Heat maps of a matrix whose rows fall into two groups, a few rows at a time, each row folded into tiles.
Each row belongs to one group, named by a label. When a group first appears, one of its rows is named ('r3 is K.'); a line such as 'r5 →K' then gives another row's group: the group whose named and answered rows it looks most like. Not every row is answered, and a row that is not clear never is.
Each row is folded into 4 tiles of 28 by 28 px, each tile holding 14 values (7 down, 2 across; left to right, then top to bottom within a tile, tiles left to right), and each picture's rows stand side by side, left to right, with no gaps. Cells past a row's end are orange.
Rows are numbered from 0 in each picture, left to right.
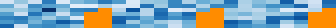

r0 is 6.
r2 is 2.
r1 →2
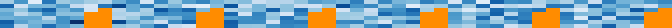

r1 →6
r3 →6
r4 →6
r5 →6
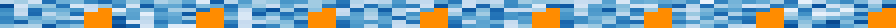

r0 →6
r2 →6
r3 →2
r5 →6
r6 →6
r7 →2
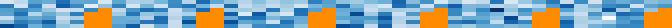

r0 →2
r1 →2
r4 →6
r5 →6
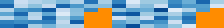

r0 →2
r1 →2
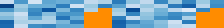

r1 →2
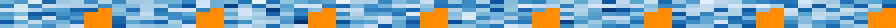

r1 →2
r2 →6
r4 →6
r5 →6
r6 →6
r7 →2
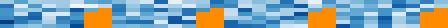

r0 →6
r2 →2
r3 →2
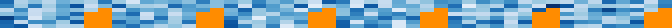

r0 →2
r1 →2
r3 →2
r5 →6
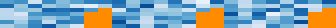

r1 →2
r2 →6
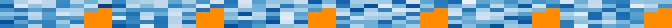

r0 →2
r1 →2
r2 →2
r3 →2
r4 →2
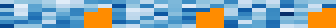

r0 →6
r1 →6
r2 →2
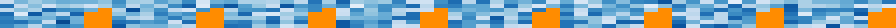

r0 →6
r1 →2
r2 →2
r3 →2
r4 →2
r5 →6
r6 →6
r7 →6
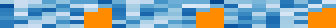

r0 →6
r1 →6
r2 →2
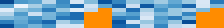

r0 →2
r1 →2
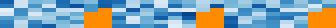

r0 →2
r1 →2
